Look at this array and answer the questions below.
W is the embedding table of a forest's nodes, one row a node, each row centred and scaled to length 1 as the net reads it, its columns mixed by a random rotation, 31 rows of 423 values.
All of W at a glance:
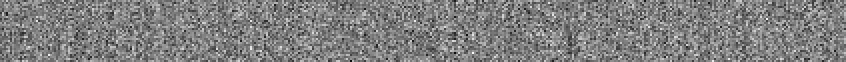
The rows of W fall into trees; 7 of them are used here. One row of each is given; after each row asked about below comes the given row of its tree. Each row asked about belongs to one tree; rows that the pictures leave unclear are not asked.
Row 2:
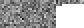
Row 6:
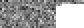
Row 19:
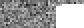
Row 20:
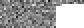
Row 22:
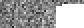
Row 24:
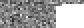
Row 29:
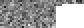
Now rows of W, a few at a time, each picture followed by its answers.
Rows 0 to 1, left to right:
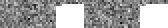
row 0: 19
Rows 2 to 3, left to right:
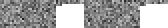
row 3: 19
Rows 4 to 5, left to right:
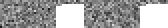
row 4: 2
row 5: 29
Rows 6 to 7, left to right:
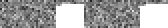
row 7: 6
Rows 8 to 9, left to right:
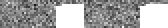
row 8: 19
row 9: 6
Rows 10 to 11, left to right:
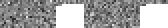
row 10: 24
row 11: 29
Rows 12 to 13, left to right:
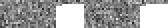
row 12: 2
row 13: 24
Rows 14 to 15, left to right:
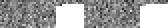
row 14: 29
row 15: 20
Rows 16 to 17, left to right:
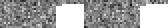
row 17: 19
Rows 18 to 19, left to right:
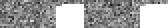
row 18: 22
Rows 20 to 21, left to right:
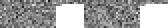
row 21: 6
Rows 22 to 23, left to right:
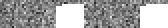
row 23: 24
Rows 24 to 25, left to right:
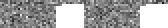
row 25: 20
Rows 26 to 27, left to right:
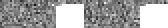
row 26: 19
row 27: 22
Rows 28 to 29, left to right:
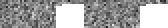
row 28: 6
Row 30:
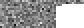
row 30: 2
